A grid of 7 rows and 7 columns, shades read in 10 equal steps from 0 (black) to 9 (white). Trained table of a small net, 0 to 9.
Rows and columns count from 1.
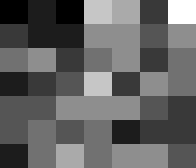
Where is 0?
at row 1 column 1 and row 1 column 3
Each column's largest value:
4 5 6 7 6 5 9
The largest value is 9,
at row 1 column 7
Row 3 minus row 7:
3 1 -4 0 0 -3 1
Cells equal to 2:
9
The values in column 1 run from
0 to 4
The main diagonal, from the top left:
0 1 2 7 5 2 3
